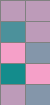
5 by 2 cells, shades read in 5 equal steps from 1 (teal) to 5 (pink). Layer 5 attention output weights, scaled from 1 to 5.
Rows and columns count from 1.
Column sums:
16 19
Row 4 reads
1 5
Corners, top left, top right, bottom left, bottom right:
4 4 4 3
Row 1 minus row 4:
3 -1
